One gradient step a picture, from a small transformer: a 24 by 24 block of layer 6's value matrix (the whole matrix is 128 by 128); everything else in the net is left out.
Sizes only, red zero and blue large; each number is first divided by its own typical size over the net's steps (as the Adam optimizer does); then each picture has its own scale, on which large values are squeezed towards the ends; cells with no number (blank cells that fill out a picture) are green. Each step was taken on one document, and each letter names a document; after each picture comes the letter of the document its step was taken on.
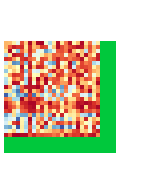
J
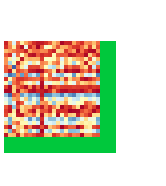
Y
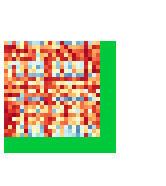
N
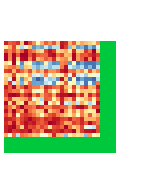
N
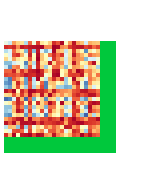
Y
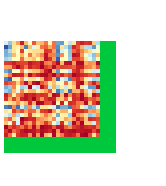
J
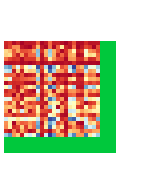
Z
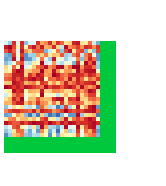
Y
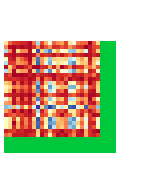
Z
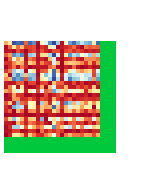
N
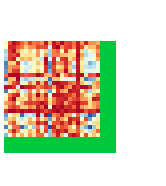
J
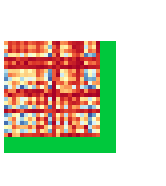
J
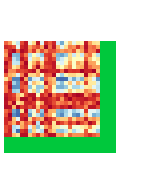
N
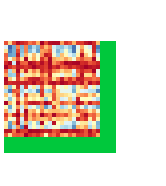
Y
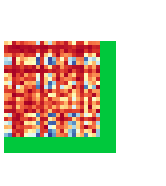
Z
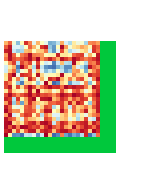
N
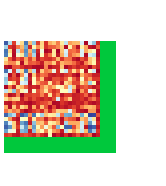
J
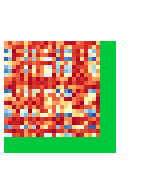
J
